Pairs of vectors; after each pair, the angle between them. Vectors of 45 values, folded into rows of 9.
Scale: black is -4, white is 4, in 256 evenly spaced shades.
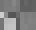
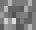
partly aligned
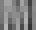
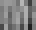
nearly parallel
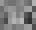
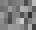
partly aligned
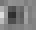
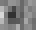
nearly parallel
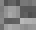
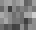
partly opposed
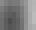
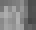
nearly opposite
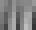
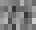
partly opposed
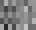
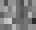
partly opposed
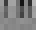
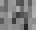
partly aligned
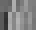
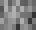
orthogonal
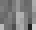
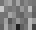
partly opposed
